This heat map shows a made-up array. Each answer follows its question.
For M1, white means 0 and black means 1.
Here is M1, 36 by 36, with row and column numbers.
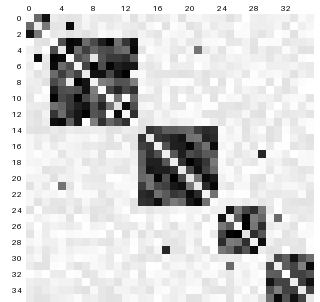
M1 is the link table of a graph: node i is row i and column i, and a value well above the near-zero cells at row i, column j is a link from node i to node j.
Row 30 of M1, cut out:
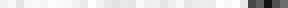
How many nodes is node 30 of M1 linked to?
5
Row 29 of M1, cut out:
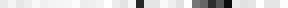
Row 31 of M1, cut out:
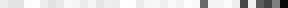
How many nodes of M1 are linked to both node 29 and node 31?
1
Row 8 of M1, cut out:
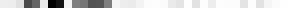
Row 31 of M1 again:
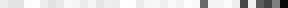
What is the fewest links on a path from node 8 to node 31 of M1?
6
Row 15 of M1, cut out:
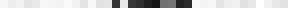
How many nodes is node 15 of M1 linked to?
9
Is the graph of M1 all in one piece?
yes
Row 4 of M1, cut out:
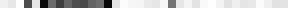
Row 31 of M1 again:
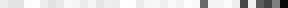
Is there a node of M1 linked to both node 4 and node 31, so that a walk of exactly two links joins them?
no
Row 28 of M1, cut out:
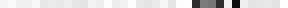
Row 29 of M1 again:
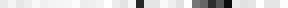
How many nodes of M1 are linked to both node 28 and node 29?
4
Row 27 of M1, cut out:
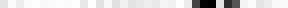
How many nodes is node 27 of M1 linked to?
5
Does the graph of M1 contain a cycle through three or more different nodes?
yes
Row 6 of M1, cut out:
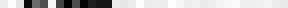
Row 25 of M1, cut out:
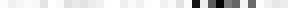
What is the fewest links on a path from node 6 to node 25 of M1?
5
